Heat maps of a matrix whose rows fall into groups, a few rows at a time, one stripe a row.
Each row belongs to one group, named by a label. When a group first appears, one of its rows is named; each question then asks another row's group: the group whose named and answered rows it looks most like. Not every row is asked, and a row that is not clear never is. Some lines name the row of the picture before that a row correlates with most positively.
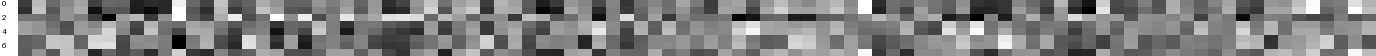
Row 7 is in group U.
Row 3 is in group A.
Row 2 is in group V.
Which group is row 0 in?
U
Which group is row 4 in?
A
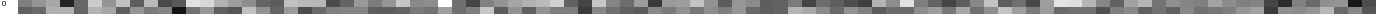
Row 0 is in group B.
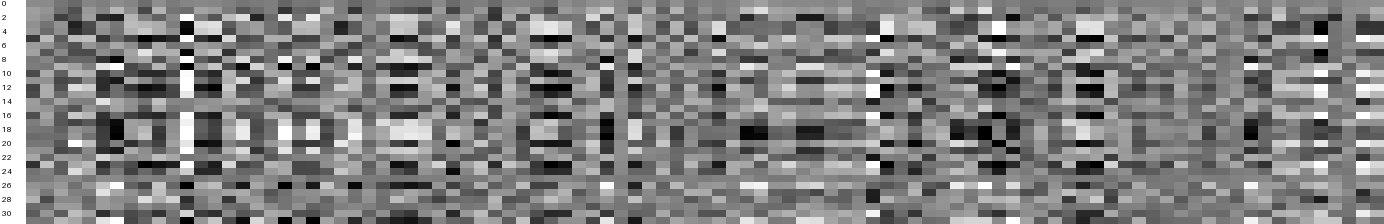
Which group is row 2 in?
V
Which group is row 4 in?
B
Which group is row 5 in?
U
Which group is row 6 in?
A
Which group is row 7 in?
B
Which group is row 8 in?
V
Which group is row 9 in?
A
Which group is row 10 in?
U
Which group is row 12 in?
U
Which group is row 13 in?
U
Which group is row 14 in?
B
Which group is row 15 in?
A
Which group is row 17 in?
V
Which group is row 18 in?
V
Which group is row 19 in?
V
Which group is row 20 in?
U
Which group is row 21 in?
V
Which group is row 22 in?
B
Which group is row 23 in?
U
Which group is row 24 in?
U
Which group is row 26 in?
A
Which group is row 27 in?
B
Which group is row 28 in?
B
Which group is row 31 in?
A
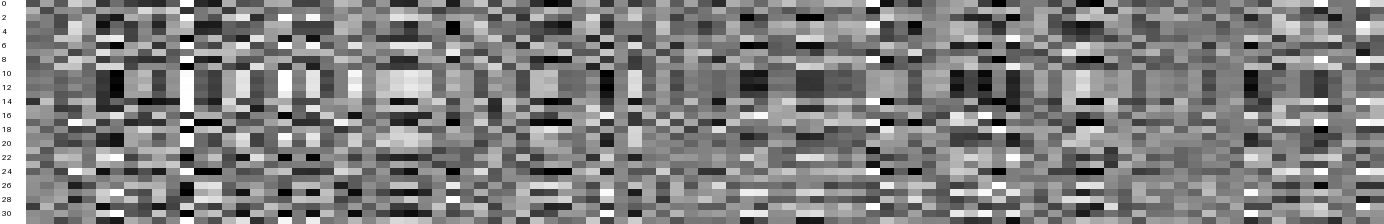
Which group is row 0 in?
U
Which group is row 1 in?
B
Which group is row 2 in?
V
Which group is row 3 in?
U
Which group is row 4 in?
U
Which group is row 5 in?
A
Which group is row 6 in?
V
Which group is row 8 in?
U
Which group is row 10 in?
V
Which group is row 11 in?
V
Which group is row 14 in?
U
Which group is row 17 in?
U
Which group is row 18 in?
B
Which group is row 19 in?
V
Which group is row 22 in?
A
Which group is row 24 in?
U
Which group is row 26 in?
B
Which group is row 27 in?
A
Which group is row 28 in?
B
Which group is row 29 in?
U
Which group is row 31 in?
V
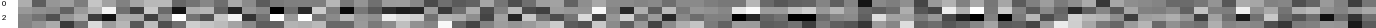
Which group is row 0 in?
B
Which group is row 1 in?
A
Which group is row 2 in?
V
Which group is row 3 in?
B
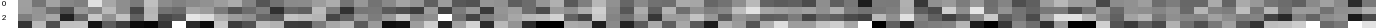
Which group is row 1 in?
A
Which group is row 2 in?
B
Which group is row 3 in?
U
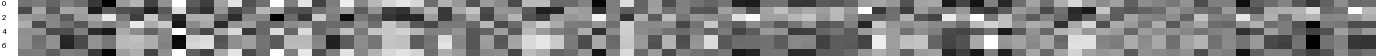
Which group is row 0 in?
V
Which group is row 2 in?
A
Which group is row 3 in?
B
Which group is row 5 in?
B
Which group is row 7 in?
V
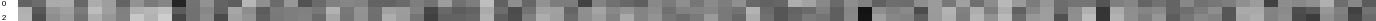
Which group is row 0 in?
A
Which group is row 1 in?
B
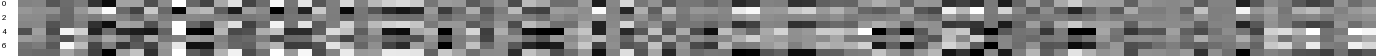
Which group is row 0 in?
V
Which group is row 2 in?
A
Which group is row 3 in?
V
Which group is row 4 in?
U
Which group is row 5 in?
A
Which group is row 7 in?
V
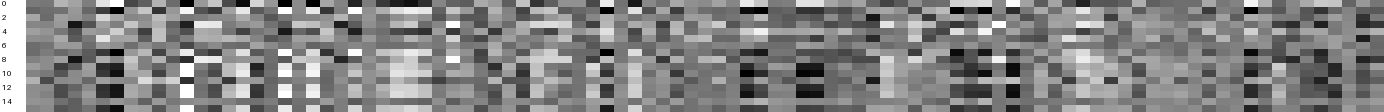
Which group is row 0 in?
A
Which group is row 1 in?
V
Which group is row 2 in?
B
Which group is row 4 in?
A
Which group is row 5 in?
B
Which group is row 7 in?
V
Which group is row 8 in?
B
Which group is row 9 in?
V
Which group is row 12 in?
V
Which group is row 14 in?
A
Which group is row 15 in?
V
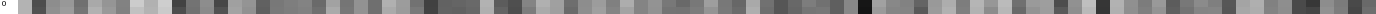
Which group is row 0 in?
B
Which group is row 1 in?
B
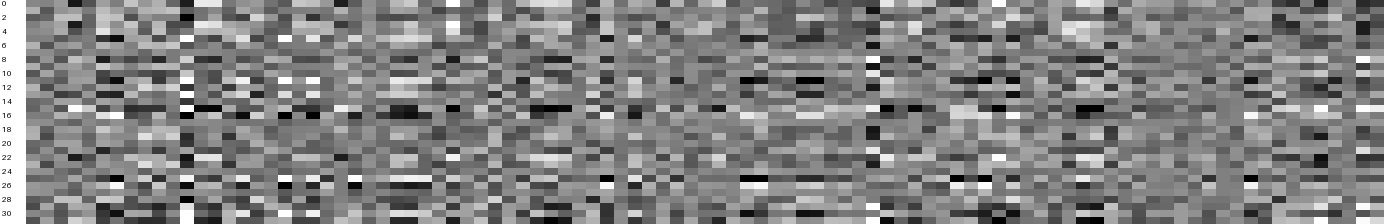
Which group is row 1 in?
B
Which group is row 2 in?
A
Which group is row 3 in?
B
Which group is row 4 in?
B
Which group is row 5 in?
V
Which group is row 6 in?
B
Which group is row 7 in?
A
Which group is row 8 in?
U
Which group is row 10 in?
U
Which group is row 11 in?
V
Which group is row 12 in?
B
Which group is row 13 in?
V
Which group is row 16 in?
A
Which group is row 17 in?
A
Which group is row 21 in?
U
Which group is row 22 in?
B
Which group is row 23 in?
B
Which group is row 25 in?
V
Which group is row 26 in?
A
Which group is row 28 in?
A
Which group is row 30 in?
V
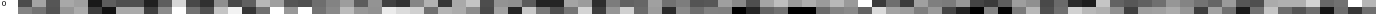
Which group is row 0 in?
U
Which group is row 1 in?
V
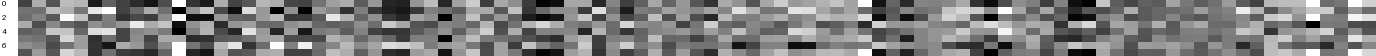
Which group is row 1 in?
A
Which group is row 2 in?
U
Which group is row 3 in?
B
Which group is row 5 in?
U
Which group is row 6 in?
V
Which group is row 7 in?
U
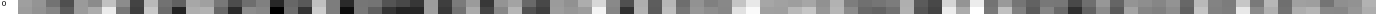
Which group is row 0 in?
A
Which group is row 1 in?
A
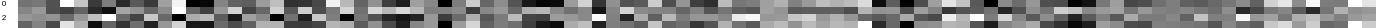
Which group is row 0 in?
U
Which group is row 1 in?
V
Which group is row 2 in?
A
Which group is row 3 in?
U
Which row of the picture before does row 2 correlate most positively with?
1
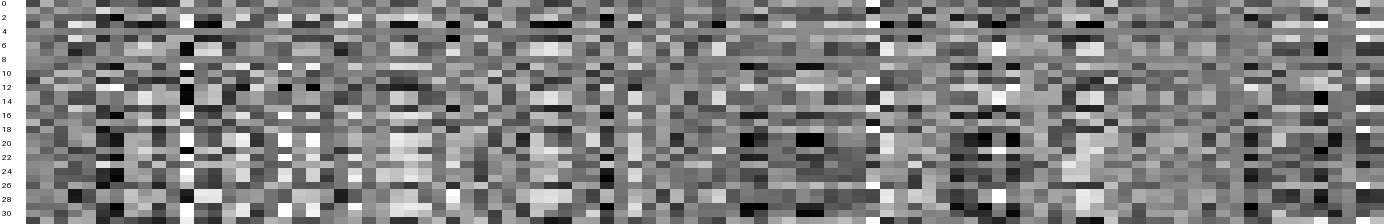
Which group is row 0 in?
U
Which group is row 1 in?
B
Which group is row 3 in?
U
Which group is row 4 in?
A
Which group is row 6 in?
B
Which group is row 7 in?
B
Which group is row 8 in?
A
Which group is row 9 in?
V
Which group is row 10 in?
A
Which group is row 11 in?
U
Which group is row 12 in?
A
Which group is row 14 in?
B
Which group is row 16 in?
V
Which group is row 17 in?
B
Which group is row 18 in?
U
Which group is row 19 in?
V
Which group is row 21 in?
B
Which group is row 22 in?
V
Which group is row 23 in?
B
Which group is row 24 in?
V
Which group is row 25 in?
V
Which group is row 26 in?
U
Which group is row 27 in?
B
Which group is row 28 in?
B
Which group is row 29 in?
V
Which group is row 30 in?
V
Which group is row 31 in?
U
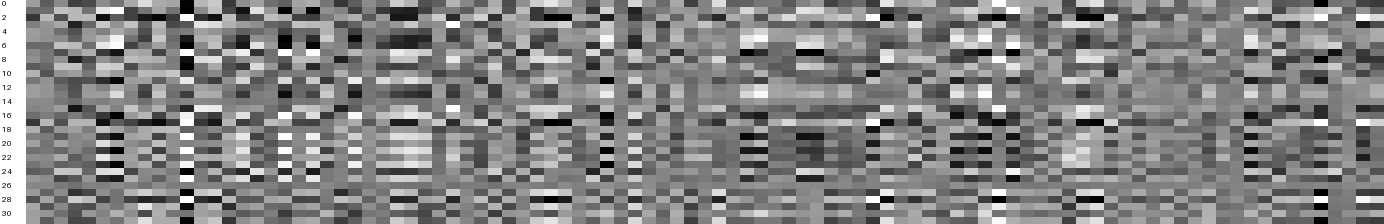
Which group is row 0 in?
B
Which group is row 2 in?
U
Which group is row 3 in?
B
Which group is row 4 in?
A
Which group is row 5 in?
A
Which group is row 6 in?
A
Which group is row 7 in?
V
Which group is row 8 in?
B
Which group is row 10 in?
B
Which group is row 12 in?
A
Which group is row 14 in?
A
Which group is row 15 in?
B
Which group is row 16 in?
V
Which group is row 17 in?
U
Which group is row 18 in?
B
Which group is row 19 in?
V
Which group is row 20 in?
B
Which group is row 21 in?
V
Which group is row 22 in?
B
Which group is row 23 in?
V
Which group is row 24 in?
A
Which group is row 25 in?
V
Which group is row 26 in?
A
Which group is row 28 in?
U
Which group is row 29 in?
B
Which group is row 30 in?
A
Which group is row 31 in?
B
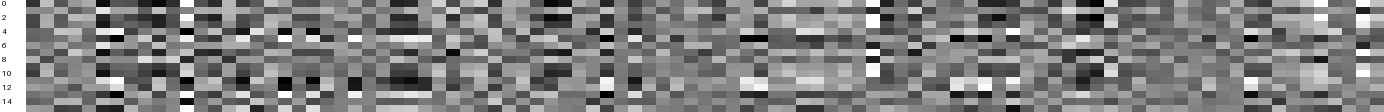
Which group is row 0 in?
U
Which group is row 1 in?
B
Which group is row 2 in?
U
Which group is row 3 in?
U
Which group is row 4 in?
A
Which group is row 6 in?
B
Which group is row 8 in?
B
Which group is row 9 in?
U
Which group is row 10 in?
U
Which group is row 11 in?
A
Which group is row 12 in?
A
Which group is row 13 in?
V
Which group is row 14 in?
A
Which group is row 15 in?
V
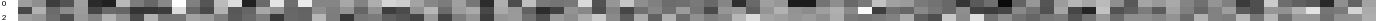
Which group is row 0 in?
V
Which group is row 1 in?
U
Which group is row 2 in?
A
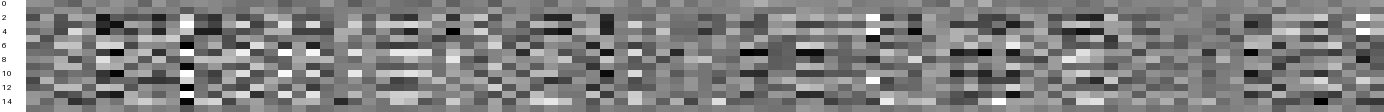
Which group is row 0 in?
A
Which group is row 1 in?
A
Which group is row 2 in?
U
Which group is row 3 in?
V
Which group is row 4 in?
U
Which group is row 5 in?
B
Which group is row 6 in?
A
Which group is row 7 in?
V
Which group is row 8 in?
B
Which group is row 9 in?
A
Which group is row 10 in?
V
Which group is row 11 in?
U
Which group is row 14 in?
B
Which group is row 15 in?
A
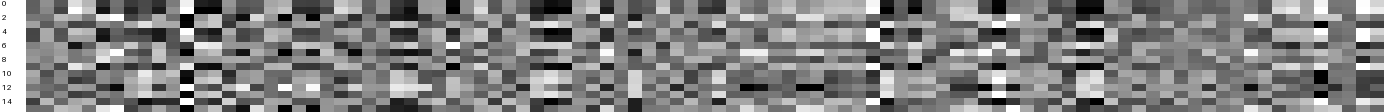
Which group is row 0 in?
U
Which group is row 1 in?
U
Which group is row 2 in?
A
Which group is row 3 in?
B
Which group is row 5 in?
U
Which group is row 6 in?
B
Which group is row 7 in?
A
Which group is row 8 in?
B
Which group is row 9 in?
U
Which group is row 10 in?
B
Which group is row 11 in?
B
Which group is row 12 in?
V
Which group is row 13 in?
B
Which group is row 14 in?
U
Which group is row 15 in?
A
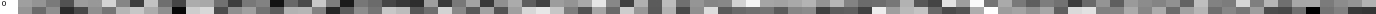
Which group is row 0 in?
A
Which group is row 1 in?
B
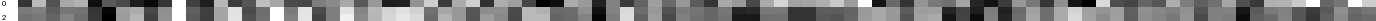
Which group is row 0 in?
U
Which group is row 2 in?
V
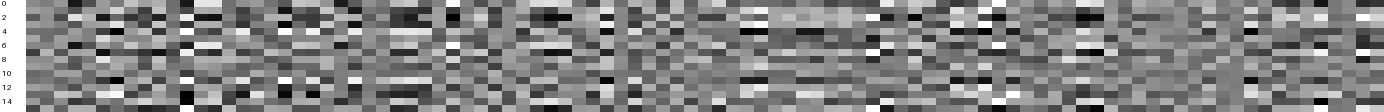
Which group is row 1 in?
A
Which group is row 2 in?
U
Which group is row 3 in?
A
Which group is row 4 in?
V
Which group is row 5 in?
B
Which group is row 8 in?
B
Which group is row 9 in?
A
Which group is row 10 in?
A
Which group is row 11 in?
V
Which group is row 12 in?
A
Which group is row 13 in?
A
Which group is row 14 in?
B
